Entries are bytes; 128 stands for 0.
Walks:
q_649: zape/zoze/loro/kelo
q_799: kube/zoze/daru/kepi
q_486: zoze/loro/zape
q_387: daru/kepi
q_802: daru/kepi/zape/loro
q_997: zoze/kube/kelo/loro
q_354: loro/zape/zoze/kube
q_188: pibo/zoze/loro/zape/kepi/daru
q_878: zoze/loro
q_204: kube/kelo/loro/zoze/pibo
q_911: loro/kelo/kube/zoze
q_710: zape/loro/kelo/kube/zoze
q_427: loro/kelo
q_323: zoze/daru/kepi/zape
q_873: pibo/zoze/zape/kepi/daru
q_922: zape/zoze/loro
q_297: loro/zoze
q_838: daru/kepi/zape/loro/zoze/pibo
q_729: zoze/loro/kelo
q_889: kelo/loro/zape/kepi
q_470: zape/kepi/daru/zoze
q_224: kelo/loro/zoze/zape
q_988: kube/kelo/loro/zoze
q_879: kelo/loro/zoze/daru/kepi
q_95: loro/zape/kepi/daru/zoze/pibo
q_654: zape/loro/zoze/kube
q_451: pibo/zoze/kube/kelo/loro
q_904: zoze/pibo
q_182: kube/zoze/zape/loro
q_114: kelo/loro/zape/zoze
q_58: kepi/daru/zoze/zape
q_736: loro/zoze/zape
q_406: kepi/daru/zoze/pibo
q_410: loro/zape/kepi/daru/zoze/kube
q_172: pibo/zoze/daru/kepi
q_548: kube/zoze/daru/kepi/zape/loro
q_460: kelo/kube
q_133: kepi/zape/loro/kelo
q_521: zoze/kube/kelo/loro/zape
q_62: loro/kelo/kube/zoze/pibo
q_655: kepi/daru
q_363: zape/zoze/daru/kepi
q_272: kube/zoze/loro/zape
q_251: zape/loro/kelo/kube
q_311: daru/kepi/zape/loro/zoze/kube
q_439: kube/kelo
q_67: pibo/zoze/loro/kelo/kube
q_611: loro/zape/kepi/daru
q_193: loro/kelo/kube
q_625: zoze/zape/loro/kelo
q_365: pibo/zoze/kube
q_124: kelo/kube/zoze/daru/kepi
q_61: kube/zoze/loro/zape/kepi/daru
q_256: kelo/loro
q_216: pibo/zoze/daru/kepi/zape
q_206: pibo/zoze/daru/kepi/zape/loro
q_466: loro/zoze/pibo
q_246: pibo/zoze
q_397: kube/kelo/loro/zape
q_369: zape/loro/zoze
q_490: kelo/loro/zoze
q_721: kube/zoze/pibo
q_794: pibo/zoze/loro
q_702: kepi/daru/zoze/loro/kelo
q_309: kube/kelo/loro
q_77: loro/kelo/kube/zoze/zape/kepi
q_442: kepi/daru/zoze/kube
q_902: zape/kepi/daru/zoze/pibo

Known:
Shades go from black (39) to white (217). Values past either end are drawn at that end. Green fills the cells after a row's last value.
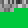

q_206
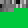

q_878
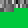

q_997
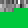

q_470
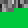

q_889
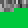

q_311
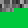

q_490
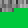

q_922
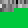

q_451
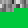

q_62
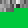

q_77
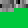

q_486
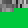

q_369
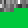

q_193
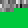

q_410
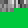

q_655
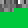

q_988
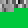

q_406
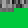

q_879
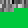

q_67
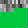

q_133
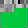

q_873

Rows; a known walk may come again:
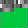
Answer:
q_710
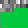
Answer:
q_410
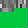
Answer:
q_654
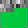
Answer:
q_77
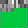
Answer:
q_655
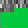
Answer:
q_997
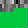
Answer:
q_256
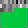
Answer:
q_451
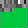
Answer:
q_988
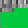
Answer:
q_922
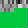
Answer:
q_206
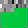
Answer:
q_95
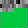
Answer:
q_486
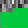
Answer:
q_889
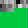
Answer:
q_794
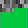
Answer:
q_490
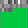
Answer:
q_548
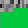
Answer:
q_736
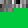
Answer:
q_878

